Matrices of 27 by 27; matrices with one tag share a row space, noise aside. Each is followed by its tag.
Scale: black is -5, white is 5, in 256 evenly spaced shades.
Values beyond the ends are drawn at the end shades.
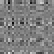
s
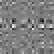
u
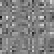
u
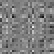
u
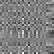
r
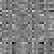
u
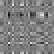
s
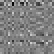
s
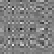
s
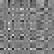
s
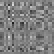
s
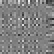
r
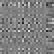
r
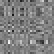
s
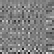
r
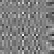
r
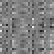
u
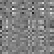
u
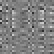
u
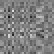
s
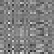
s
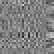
r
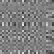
r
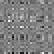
s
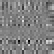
r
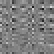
u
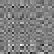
s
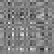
s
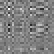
s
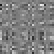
u
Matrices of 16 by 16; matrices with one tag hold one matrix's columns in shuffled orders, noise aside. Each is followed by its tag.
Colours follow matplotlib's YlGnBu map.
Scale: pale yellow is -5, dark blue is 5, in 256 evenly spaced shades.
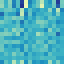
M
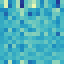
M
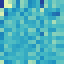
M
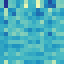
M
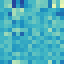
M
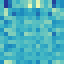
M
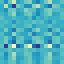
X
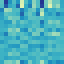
M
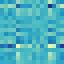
X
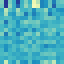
M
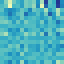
M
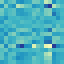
X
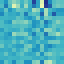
M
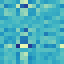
X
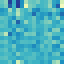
M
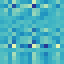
X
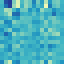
M
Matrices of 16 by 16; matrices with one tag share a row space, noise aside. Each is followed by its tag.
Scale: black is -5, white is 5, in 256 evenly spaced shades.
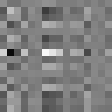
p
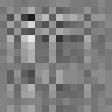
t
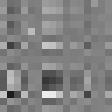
p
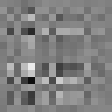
t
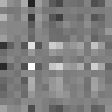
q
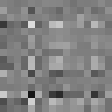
q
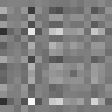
q
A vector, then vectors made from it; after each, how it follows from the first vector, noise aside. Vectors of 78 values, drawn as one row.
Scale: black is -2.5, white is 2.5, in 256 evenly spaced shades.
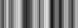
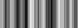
reversed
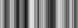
reversed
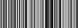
sign-scrambled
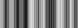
reversed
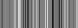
partly zeroed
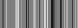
partly zeroed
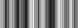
reversed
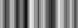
reversed
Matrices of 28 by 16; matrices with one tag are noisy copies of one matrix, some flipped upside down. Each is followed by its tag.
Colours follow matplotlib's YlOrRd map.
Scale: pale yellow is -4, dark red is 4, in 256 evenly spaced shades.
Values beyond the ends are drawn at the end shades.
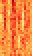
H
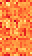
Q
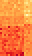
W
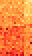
W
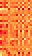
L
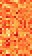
Q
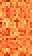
Q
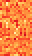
Q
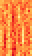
H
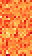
Q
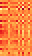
L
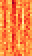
H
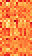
Q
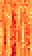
H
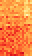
W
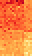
W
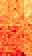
W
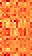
Q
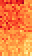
W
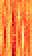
H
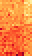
W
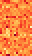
Q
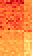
W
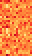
Q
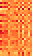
L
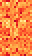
Q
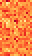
Q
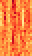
H
